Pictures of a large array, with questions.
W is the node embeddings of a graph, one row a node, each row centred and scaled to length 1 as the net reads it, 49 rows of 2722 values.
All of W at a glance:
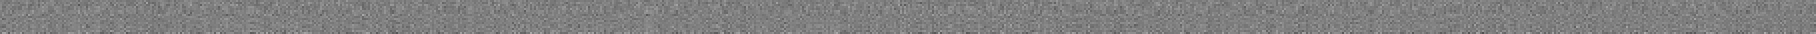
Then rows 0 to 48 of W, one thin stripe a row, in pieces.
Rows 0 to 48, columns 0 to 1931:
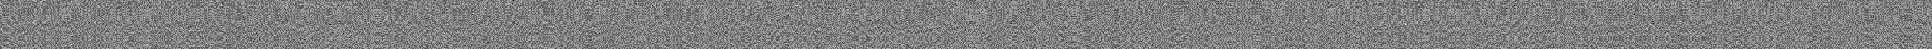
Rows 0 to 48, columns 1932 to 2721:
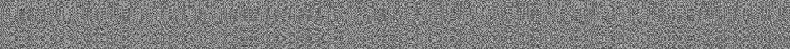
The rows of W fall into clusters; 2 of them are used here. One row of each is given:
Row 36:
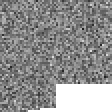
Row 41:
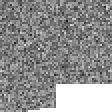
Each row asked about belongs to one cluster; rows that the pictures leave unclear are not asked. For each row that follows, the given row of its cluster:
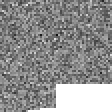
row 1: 41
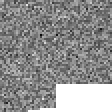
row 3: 41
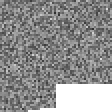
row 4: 41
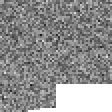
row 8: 41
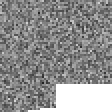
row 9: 36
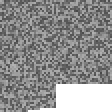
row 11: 41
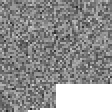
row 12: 36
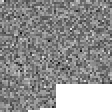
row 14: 41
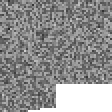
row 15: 36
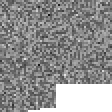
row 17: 36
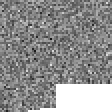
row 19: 36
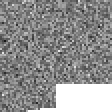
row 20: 36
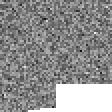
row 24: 41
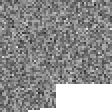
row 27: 36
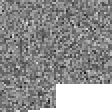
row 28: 36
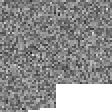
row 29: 41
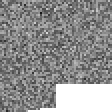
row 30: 36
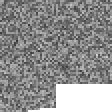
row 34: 41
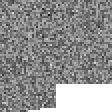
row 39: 36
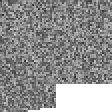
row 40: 36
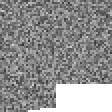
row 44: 41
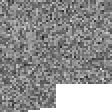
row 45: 36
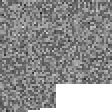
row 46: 36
